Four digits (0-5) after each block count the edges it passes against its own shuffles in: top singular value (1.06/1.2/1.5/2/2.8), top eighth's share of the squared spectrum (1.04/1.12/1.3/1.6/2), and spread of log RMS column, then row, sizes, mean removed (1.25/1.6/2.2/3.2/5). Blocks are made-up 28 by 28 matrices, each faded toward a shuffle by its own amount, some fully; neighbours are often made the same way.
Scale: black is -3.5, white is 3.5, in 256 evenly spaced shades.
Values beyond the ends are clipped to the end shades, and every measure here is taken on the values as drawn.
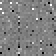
1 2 1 0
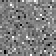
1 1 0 0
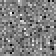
2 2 0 0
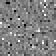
1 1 0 0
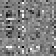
3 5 2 2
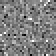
1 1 0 0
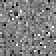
1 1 1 0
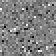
0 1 0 0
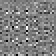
4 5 2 2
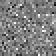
0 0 0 0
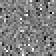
1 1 0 0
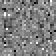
3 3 1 1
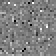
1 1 0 0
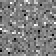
0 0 1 0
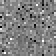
1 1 1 0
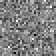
0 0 0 1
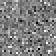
0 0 0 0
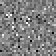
0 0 0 0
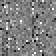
1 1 1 0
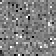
1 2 0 0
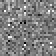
1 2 1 0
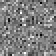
2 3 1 0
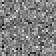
1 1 1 0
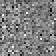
2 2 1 0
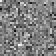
1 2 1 0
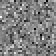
0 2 1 0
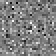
1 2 0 0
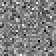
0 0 0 0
